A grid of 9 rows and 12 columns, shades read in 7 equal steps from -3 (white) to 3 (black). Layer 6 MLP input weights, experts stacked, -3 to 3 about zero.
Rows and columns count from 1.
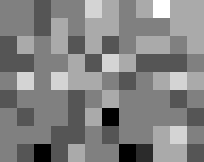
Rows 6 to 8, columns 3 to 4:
0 0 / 0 0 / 0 1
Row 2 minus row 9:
0 -1 -2 -2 1 -1 -1 -3 -2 1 0 -2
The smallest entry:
-3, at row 1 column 10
